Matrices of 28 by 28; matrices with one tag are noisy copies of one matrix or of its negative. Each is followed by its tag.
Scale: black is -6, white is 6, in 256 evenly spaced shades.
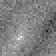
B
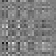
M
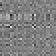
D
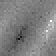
B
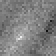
B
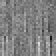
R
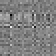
D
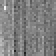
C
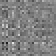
M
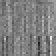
R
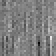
R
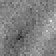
B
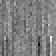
R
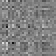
M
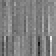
R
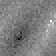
B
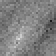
B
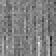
R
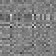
D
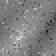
B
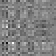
M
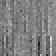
R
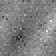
B
